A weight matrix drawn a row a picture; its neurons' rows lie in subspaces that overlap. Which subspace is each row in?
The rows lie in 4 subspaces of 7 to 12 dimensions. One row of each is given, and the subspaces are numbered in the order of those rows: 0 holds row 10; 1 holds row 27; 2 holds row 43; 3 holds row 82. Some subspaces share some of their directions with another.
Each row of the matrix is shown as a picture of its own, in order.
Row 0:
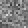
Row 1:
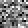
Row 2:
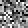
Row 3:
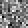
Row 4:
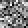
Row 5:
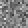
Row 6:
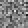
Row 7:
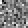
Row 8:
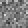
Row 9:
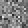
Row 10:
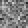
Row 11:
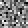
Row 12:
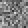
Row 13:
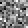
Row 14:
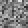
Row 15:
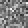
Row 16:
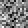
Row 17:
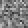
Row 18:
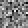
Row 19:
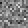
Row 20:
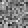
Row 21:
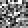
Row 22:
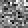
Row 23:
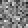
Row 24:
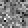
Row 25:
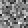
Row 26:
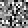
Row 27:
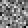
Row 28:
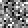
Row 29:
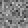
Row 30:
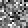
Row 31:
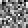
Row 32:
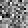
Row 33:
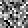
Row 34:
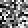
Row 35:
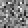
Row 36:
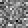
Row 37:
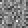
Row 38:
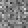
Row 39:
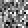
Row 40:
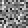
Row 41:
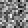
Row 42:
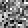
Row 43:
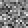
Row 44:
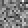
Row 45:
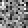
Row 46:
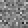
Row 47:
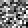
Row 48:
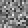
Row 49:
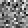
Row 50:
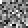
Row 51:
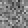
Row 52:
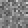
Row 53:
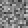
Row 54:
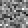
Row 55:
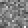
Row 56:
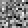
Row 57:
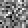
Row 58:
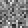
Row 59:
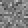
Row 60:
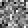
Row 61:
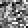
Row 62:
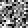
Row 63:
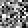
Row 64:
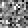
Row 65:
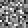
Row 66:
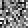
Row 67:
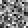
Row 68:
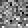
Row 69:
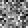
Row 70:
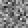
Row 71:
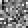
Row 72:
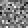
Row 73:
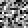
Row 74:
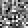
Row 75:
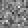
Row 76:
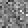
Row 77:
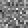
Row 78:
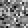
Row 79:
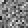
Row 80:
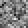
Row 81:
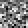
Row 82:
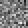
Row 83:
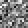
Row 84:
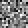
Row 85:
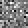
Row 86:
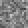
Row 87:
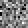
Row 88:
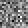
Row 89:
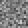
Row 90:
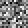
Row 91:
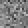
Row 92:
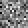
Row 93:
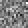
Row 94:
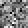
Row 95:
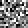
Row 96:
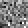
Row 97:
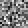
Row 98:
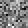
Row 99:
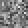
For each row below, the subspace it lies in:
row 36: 3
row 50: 3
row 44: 0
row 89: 3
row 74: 2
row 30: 0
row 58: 3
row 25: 3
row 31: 2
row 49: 3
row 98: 2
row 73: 2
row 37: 3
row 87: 1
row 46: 3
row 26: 1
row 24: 0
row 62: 3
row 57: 0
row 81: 3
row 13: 2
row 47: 3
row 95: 1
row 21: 3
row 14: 2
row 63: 2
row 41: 2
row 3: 2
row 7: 1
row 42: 3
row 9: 2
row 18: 0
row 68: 0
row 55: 2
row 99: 2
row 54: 2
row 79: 3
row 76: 0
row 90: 3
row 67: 1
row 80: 3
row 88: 2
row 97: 2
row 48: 0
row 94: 3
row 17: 2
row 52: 0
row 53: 3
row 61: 3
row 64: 1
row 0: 2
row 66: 0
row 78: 1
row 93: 1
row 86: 2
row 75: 3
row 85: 0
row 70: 0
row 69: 0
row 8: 3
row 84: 2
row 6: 0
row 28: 0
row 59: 3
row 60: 2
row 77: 3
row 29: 0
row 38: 2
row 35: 0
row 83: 3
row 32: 2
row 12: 2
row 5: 0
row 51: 2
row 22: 3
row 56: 0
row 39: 3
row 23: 0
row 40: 0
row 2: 0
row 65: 2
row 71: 1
